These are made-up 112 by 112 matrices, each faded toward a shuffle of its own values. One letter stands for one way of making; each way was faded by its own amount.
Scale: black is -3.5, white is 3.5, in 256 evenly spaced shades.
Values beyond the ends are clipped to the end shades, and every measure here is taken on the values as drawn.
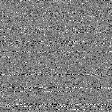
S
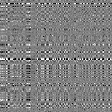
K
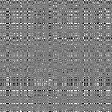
K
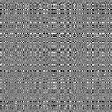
K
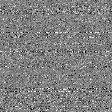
S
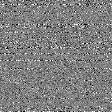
S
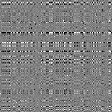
K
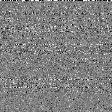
S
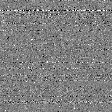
S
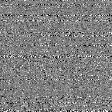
S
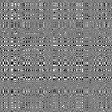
K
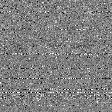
S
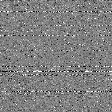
S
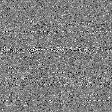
S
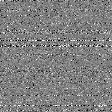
S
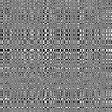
K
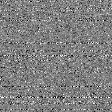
S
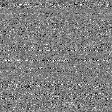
S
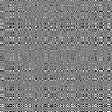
K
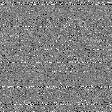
S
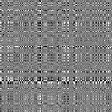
K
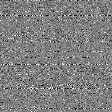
S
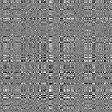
K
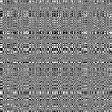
K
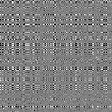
K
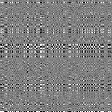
K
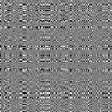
K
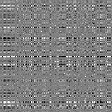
K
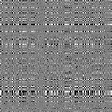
K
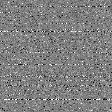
S
